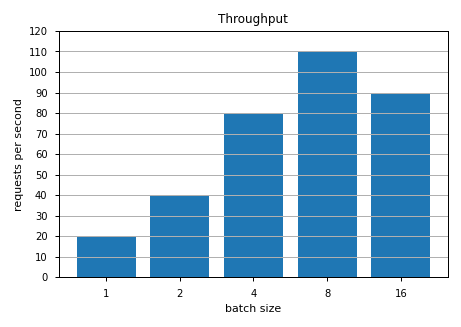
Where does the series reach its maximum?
8
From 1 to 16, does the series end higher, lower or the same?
higher
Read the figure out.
Title: Throughput
x-axis: batch size, ticks 1 2 4 8 16
y-axis: requests per second, ticks 0 10 20 30 40 50 60 70 80 90 100 110 120
Values:
20 40 80 110 90
